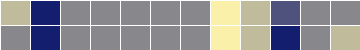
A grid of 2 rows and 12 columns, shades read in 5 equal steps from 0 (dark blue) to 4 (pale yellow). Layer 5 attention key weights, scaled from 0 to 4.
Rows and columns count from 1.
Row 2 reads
2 0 2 2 2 2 2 4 3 0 2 3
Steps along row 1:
down up same same same same up down down up same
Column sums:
5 0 4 4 4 4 4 8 6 1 4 5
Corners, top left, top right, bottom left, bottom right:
3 2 2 3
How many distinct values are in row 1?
5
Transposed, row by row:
3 2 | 0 0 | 2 2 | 2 2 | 2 2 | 2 2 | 2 2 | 4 4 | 3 3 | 1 0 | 2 2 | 2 3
